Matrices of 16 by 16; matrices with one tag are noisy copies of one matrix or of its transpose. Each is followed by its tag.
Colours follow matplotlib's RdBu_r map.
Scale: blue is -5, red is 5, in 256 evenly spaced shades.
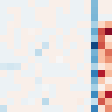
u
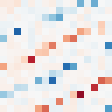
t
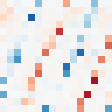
t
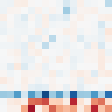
u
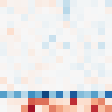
u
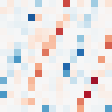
t
